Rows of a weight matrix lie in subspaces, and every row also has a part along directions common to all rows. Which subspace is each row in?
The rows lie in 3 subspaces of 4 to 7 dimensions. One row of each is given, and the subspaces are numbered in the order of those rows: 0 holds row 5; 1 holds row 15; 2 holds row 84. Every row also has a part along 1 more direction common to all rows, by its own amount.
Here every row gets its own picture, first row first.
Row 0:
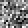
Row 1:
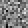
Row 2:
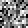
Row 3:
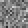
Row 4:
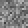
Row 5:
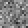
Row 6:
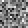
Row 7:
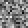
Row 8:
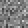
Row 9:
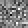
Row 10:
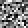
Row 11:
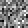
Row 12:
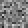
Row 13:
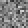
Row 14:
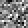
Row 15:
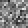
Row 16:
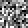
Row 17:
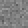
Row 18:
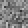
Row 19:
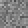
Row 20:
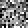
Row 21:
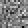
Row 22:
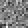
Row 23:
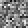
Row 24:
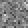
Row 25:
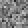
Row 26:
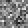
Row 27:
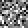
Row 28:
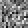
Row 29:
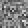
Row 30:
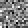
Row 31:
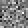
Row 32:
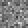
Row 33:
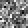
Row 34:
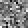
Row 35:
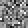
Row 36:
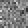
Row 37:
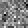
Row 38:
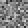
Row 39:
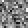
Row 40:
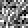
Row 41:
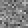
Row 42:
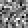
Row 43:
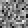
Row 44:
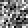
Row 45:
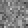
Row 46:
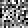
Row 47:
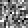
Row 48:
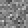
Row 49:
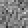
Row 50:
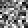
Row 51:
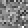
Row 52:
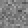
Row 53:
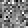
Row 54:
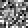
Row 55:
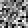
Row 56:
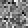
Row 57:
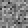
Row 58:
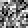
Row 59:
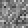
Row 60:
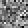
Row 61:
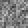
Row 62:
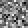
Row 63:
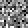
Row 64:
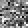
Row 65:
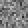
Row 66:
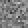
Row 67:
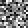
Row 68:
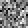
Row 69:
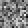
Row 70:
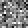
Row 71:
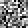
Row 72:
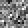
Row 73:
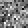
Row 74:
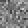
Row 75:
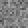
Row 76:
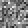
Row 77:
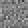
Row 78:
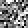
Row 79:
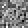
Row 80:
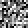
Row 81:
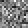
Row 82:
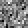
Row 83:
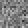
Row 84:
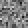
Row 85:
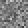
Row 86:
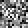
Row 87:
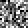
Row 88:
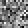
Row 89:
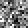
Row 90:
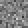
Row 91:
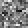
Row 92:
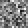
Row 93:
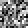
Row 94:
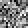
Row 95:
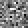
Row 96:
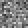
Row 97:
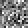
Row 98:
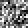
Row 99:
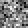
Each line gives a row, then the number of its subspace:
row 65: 2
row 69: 1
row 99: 2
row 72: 1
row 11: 1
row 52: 2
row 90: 2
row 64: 2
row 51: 1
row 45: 2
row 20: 0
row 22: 0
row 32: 2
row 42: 2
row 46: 0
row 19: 1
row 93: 2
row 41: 2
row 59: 1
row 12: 2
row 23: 1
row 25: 0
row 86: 0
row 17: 2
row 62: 2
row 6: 0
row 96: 2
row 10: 1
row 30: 0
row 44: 2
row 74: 1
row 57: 2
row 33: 0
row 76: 2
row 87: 1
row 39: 0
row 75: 0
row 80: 2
